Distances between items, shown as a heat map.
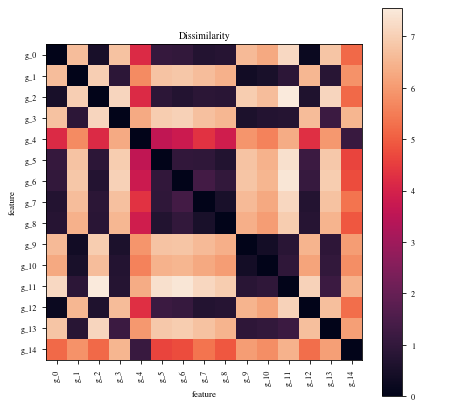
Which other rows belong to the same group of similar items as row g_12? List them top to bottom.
g_0, g_2, g_5, g_6, g_7, g_8
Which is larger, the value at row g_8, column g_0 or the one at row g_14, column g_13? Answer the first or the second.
the second
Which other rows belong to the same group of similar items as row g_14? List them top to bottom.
g_4
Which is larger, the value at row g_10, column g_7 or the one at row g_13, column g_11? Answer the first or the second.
the first
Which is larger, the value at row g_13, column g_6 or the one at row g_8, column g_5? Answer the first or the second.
the first
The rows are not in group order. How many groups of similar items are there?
3
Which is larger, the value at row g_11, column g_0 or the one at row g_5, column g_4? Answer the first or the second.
the first
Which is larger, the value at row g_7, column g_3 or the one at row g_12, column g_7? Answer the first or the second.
the first
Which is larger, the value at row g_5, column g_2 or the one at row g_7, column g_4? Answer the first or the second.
the second
